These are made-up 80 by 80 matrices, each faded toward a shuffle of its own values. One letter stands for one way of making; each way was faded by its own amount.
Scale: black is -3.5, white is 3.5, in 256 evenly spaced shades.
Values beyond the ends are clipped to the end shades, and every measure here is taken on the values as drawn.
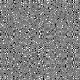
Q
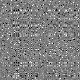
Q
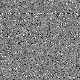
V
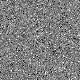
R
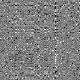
Q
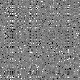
Q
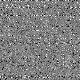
V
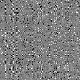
Q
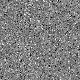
R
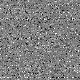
V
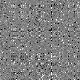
Q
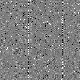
Q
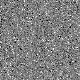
R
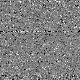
V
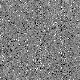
R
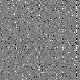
Q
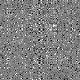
Q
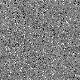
R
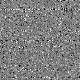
V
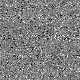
V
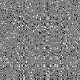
Q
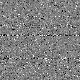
V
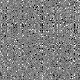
Q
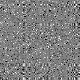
Q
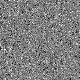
R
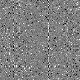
Q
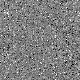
R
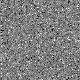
R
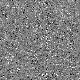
R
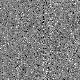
R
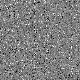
R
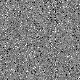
R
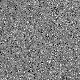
R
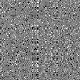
Q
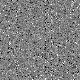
R
